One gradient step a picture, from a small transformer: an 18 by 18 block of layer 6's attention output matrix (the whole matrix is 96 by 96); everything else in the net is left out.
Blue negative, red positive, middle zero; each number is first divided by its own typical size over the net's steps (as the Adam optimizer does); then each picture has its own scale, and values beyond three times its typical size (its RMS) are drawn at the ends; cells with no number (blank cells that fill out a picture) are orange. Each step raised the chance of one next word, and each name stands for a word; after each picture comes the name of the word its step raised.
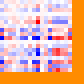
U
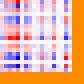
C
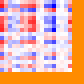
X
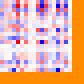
X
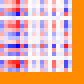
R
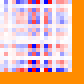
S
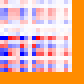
U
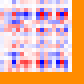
R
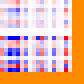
U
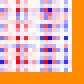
R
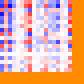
X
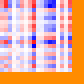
X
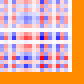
C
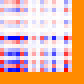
U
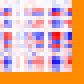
R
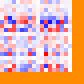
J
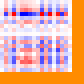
R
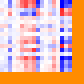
X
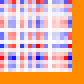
C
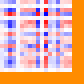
R
